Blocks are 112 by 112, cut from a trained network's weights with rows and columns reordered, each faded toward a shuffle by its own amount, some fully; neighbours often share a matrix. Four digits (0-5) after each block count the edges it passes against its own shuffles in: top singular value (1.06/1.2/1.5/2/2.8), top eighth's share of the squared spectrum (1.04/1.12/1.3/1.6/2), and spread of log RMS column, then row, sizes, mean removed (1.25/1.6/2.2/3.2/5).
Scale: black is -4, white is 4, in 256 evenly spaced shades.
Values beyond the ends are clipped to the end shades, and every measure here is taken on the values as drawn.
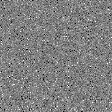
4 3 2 2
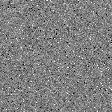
3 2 0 1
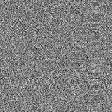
4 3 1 2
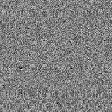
4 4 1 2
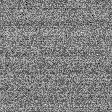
3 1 0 0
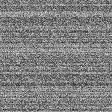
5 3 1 2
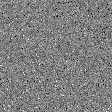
2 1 0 0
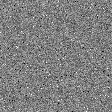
0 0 0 0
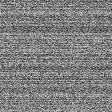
4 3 0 1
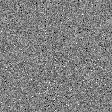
2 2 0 0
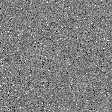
1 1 0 0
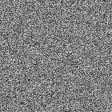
0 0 0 0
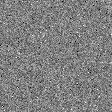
1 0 0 0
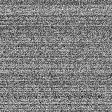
4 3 0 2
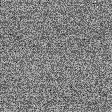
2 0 0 0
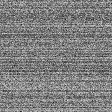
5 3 1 2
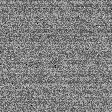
3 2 0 0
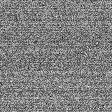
3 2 0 0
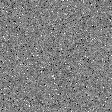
1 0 0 0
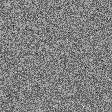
0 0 0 0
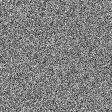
0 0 0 0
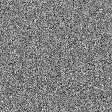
2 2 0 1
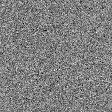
1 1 0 1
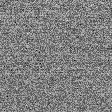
2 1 0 0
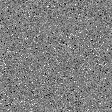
1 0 0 0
